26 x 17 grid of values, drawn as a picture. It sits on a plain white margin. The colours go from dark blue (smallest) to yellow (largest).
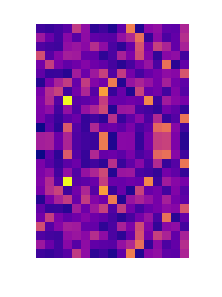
Mirror symmetry: top to bottom. Odd rows or columns: none. Seam: none. Histogram: skewed, a long tail of high values. Grain: fine.
